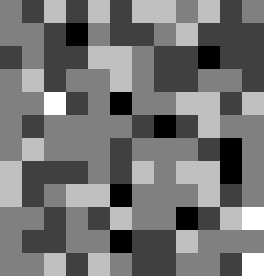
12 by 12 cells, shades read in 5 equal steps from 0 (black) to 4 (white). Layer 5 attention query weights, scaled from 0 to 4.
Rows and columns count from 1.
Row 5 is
2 2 4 1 2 0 2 2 3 3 1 3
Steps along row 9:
down up up same down up same same up down up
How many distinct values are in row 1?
3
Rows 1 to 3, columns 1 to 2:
2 1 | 2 2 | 1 2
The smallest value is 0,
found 9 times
